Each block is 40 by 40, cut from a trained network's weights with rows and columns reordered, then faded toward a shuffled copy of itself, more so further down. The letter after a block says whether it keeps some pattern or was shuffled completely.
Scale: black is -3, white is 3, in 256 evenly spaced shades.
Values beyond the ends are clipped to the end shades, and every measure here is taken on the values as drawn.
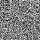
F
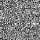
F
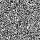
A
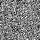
A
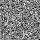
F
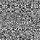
F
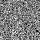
F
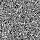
A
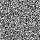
A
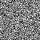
A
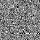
F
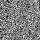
A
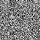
F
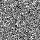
A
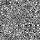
F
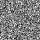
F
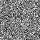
A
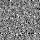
F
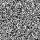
F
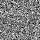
A
